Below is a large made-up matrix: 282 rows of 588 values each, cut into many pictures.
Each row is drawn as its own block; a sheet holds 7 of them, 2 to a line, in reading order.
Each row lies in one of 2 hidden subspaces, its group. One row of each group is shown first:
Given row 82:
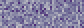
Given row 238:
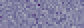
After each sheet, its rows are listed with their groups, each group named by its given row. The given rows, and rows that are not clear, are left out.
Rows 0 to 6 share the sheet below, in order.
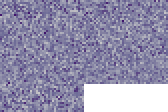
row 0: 238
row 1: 238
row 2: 82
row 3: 238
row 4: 238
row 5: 82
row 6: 82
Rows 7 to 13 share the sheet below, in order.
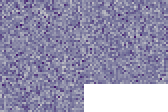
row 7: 82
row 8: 238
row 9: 82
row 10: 82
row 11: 238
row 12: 238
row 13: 82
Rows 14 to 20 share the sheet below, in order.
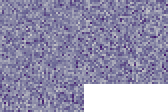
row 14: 82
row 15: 238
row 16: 82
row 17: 82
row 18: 82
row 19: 82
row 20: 82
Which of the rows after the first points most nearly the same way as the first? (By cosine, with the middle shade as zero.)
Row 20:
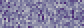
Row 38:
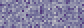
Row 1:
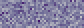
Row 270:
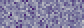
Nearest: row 38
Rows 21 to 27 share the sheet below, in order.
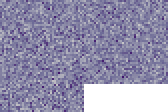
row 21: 82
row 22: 238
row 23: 82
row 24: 82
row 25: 238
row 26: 238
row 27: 82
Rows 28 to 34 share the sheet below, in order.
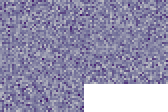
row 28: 238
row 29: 82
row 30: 82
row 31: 238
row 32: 82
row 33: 238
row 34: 82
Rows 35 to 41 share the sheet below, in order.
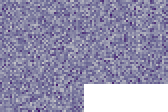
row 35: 238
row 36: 82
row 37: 238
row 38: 82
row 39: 238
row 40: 238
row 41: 82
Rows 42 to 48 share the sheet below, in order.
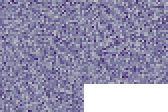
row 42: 238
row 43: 238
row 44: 238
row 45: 82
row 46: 82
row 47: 238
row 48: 82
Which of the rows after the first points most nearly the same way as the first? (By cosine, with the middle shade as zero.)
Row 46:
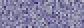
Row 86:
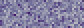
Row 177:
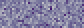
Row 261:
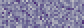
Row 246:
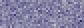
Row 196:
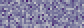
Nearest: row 261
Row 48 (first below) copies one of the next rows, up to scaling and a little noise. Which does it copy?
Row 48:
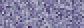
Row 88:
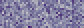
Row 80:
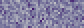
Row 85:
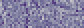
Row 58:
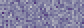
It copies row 88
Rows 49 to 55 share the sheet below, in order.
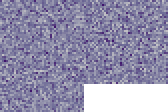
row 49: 238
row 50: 238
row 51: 82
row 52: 238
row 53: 238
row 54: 82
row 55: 82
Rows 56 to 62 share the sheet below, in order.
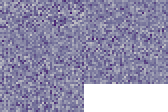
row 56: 238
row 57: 82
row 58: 82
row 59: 238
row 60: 82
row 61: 82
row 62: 82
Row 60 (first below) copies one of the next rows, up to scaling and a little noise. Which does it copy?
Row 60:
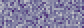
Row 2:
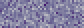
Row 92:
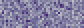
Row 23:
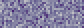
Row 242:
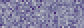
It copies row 23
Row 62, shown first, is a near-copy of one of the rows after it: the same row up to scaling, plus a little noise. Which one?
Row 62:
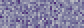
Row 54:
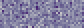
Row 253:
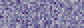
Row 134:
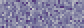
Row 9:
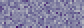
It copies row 253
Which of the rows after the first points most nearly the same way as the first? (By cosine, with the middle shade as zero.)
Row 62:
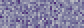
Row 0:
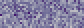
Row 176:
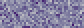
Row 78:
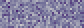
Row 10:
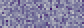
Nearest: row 10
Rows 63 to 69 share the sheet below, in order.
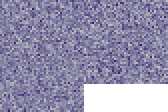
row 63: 82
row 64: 238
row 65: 238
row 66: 238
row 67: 238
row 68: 238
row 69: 238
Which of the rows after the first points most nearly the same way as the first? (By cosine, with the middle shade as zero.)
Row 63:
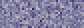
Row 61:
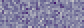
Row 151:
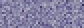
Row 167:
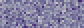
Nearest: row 151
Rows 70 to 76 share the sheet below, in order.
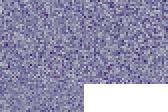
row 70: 82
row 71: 238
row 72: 238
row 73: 238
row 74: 238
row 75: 82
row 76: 238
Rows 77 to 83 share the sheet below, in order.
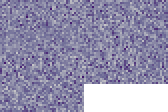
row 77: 82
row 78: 82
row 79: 238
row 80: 82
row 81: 82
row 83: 238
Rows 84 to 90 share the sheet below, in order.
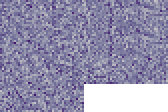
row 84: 82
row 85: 82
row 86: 238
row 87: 82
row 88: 82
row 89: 238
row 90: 238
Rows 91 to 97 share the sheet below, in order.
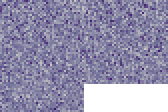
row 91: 82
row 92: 82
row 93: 82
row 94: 238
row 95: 82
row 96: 82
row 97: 238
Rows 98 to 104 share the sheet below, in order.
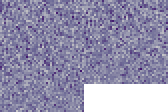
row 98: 82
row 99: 82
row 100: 82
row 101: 238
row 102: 82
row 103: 238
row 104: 82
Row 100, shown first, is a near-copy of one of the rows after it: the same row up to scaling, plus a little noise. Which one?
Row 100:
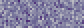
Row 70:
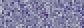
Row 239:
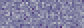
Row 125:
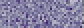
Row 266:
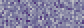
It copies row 266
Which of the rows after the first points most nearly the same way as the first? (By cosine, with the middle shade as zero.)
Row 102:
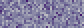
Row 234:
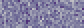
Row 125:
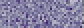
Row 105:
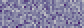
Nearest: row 105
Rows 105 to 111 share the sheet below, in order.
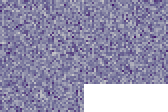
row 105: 82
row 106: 82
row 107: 238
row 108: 82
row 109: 238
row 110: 82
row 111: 82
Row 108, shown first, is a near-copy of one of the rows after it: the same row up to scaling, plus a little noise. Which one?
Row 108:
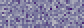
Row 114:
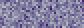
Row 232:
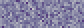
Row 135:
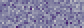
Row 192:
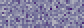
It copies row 192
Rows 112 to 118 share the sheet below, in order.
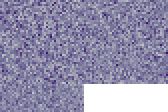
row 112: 238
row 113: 238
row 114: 82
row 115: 238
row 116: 238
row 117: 82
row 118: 82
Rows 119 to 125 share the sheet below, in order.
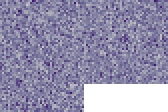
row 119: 238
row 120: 82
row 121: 82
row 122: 82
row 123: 82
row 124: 82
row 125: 82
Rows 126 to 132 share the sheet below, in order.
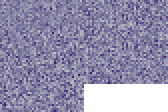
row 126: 82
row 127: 82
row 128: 238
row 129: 82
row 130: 238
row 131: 238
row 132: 238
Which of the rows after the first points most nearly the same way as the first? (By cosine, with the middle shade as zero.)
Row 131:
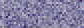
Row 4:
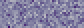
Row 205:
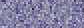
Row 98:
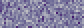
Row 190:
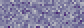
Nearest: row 190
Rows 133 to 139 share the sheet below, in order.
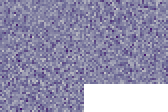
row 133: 238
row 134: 82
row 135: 82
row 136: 82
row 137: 238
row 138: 82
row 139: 82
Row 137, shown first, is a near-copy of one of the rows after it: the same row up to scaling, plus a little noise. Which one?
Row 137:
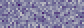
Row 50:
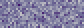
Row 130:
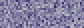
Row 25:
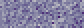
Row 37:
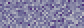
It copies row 50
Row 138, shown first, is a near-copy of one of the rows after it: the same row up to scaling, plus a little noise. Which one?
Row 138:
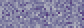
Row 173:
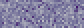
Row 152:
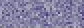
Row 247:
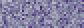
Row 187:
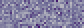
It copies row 152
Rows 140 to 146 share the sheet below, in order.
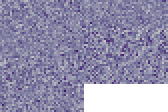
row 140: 82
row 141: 238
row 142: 238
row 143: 238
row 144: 238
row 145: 238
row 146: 238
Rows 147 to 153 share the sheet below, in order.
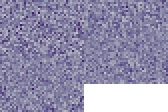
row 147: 82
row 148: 238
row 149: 238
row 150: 82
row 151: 82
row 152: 82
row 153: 238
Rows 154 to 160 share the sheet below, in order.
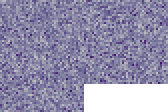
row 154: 82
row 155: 238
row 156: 82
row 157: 82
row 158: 238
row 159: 82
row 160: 238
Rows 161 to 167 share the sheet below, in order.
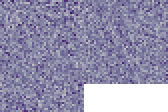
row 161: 238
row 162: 238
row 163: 238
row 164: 82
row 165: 82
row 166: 82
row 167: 238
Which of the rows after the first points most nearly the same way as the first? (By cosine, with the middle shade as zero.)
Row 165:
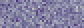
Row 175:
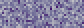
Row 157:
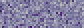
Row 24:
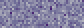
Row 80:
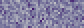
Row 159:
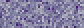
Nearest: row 157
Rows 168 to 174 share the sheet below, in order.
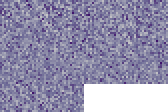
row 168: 82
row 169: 82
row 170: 238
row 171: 82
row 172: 82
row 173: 82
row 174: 82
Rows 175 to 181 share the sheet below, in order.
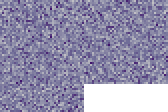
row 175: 82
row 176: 238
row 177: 82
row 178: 238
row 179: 82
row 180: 238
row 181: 238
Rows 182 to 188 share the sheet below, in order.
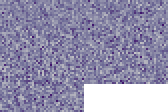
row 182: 82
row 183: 238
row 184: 82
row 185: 238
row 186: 82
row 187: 82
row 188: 238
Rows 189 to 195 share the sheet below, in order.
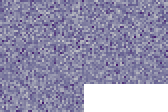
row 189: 238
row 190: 238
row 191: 238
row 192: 82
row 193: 238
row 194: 82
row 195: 82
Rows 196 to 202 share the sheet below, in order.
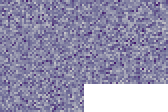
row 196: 82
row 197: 238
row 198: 238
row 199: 238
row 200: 238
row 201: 82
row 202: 238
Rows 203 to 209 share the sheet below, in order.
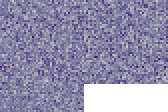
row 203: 238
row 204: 82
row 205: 82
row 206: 82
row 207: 82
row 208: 238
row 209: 238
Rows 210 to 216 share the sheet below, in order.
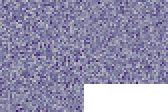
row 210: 82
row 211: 238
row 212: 82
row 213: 82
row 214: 238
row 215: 238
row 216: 82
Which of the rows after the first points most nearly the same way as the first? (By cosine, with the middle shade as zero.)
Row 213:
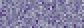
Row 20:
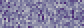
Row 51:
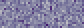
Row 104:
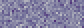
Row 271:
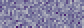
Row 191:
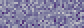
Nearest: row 104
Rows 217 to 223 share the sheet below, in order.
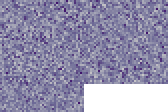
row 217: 238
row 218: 238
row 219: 82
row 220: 238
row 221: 238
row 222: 238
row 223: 238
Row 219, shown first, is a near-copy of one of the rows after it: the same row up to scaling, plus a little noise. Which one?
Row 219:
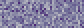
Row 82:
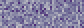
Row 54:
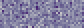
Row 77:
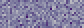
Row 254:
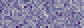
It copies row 82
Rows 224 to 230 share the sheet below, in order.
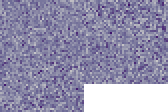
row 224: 82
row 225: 238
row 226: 238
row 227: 238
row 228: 238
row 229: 238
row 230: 238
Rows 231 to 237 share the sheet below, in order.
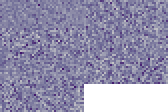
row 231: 238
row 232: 82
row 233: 82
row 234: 82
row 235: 238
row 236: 238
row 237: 238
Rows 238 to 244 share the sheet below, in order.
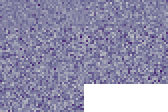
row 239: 82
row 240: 238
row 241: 82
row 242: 82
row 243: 238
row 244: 238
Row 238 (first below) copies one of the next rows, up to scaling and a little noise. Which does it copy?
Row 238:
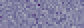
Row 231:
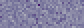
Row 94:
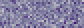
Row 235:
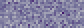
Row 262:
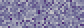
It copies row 231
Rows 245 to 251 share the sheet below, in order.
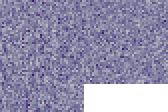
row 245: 82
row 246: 238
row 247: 82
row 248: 238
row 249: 82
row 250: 238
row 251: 82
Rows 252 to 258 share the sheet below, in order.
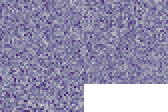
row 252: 82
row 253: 82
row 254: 82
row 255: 82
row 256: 238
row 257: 82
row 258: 238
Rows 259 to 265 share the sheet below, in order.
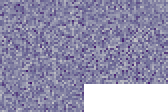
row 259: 238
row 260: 82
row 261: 82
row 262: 238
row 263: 82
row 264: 82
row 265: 82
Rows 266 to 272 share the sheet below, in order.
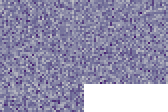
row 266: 82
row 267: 238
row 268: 82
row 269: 82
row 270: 82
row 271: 82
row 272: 238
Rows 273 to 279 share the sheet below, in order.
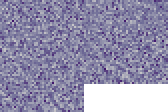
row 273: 238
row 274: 82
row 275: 238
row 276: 238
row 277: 238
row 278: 238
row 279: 238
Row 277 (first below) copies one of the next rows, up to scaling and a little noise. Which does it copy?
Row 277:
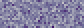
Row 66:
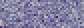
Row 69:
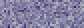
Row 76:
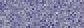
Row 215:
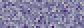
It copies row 215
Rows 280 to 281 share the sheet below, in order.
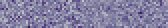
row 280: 238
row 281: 238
